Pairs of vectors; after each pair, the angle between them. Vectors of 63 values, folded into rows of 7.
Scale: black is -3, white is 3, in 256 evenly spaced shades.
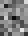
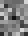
nearly parallel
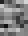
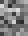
partly aligned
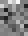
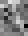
nearly parallel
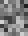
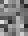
nearly parallel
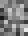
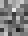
orthogonal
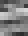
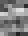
nearly parallel
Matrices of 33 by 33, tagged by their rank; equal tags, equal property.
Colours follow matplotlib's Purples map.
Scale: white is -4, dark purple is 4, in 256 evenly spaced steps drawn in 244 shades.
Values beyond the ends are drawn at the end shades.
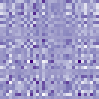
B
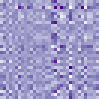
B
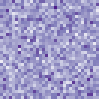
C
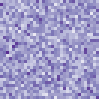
C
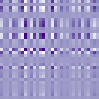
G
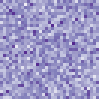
C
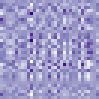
B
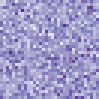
C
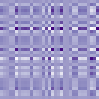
G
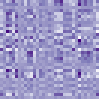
B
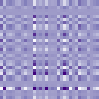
G
